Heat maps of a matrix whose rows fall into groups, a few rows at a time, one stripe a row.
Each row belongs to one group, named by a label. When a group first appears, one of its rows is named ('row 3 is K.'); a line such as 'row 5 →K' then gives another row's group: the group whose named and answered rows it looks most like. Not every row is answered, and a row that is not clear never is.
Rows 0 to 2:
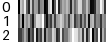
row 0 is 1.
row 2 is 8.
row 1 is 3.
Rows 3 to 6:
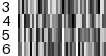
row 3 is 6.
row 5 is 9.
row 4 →1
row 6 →9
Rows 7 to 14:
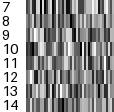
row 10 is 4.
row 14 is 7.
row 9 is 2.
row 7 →1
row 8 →8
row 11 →3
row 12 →1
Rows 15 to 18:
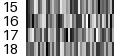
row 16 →4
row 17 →8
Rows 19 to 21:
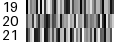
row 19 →1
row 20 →2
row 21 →8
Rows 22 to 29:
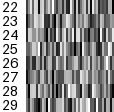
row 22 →9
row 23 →2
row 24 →2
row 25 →6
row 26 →1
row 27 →7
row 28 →4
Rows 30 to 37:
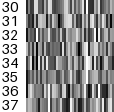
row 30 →3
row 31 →4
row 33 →4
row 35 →4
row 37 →9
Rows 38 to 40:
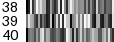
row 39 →8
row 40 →7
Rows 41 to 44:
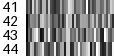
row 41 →3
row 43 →3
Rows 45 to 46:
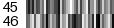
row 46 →6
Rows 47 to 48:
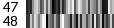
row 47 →3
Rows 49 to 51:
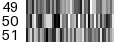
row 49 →4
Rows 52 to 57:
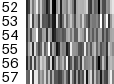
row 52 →2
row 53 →2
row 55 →9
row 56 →6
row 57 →9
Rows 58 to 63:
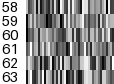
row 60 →7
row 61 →9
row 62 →8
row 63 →1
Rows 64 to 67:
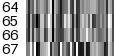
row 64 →7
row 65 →7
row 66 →7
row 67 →9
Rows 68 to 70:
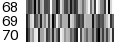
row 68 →8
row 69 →1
